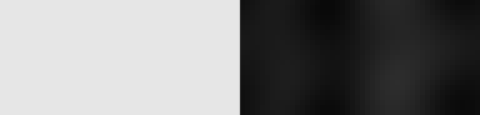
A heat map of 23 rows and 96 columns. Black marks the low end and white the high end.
The table splits into one row of 2 panels. Panel 1,1: very high, flat. Panel 1,2: very low, smooth, faint in contrast.
